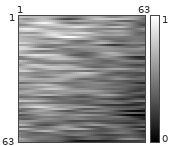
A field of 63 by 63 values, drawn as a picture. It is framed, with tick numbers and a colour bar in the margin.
Neither half mirrors the other. The ninth with the highest average is the top left. Values rise toward the top left. The ninth with the lowest average is the bottom right. Streaks run across, left to right.
